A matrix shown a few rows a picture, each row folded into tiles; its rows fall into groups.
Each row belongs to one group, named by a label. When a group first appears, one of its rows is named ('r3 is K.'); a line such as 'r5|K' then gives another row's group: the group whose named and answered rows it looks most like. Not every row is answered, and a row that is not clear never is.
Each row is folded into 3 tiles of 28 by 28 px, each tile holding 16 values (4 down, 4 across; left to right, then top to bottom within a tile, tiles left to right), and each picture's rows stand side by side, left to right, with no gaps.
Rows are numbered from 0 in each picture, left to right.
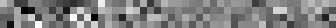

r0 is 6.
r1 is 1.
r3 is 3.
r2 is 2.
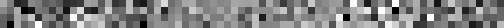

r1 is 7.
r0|6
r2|3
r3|1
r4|1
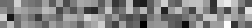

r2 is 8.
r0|1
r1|7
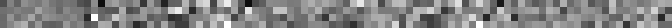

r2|8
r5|8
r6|1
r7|3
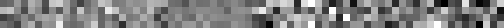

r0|8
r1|3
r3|8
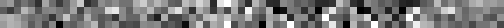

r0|7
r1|3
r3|6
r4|6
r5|3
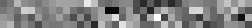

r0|3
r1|6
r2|3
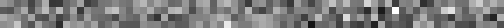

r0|7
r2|8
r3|7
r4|2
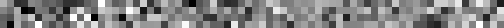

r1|1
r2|7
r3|3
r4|1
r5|8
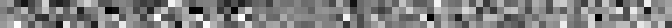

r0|7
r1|6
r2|6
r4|2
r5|1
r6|8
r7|1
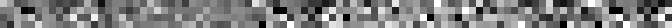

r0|6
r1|2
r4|1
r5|1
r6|7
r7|6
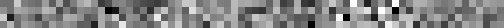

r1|6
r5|2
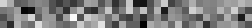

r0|6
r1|7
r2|3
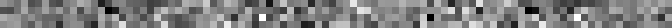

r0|7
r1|6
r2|8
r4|3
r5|1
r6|6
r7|3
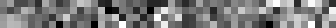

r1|6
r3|8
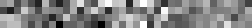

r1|8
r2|8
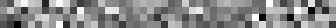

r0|8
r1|3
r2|3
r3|1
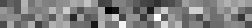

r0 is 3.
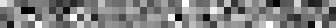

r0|6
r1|1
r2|1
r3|7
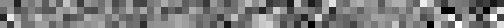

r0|2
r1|7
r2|7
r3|7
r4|8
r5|6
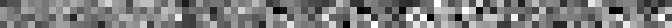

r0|3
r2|2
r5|1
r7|6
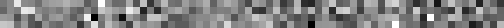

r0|3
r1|1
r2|8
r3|7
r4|8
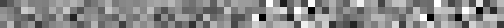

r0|3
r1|3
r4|8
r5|1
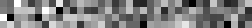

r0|1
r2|7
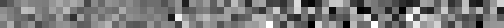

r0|3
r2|2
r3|7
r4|6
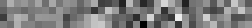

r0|2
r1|7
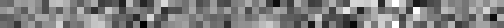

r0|8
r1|7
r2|7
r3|7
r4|8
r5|3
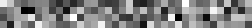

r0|6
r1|7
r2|1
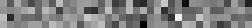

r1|7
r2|2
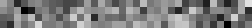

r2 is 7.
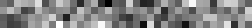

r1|7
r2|8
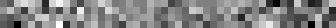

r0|8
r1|3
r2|3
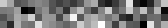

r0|6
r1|7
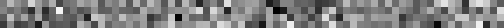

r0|2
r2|1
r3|6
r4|2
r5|8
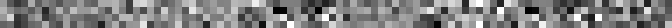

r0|2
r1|8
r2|3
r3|6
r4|1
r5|8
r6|6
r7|2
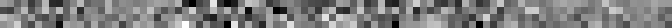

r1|3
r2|7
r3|6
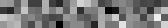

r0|7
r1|6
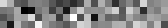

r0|6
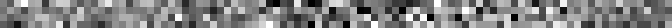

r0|8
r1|8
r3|7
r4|6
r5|1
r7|2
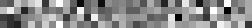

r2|1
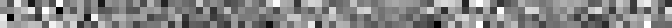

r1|2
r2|2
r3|8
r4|3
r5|8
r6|3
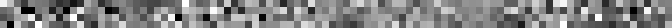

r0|6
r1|6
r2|1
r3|1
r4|8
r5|3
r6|8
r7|2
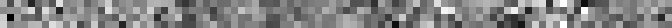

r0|1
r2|2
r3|2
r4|7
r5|3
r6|8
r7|3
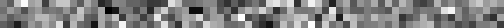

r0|8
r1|6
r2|6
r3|8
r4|2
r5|3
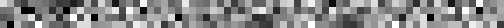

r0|6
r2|1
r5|1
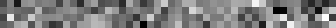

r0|2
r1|7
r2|3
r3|6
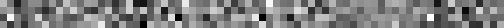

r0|2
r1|7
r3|1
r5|2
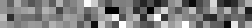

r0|1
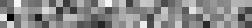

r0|1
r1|8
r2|3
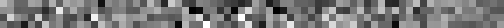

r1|2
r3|6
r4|7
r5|2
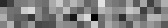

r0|3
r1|1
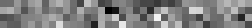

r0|8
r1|6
